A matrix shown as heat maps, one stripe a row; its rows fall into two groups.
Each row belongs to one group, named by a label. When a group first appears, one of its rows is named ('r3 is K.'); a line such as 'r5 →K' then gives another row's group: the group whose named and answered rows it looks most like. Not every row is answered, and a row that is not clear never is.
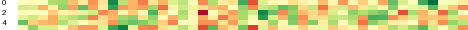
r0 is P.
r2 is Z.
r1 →P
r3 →Z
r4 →Z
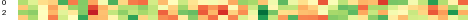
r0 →P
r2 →Z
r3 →Z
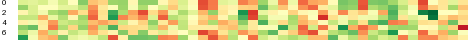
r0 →Z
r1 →Z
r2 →P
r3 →P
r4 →Z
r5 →P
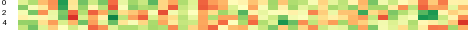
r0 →Z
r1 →Z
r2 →P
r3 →P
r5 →Z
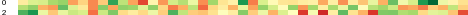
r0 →P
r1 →Z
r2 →P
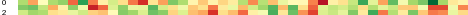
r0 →P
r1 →Z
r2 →Z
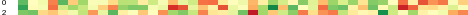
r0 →Z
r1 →Z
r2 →P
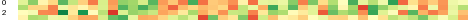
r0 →Z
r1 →Z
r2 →Z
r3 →P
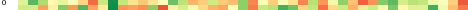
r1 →P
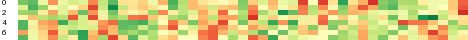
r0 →P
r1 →P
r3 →P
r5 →Z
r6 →Z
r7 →Z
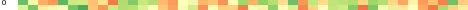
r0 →Z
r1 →Z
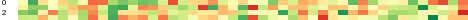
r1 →P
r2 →P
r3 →P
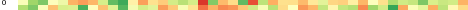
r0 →P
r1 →Z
